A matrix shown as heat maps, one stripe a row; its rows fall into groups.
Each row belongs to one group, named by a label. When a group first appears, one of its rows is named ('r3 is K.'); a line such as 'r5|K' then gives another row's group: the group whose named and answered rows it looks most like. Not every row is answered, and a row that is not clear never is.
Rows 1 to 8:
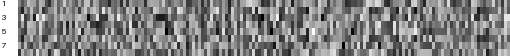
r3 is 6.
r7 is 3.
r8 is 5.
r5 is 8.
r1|8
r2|6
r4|8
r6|6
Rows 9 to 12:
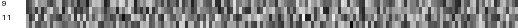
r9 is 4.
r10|4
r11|8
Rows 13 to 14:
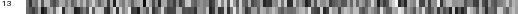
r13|6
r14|4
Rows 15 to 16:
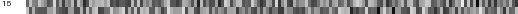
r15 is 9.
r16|3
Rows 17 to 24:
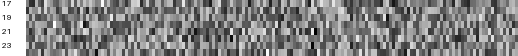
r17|8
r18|5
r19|3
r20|9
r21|8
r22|4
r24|6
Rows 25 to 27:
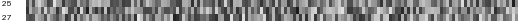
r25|9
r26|5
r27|8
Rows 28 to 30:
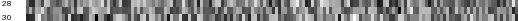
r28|8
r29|9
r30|4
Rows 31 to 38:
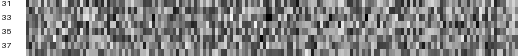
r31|5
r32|8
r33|6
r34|4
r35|5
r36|9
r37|6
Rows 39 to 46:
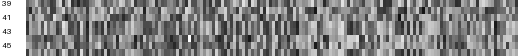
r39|4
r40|6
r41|9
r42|5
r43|5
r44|4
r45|4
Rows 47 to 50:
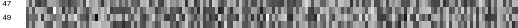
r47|3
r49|6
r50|9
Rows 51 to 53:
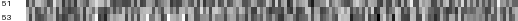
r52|3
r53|3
